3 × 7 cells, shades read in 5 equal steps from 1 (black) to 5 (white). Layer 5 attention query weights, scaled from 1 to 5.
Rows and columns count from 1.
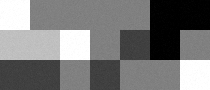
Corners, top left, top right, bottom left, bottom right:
5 1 2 5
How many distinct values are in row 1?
3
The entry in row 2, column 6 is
1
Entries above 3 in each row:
1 3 1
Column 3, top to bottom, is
3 5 3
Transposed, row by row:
5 4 2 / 3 4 2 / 3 5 3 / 3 3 2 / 3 2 3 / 1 1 3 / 1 3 5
